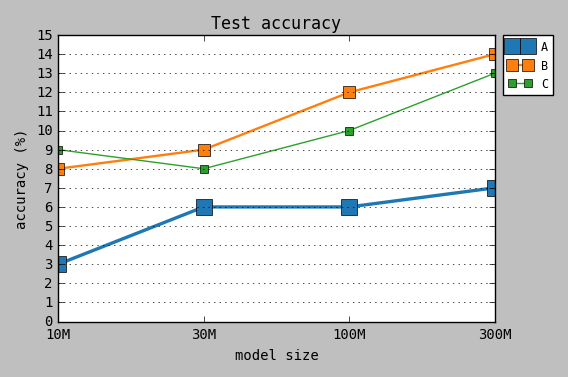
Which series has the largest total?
B
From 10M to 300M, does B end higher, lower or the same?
higher
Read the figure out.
Title: Test accuracy
x-axis: model size, ticks 10M 30M 100M 300M
y-axis: accuracy (%), ticks 0 1 2 3 4 5 6 7 8 9 10 11 12 13 14 15
Legend: A, B, C
Values:
A: 3 6 6 7
B: 8 9 12 14
C: 9 8 10 13
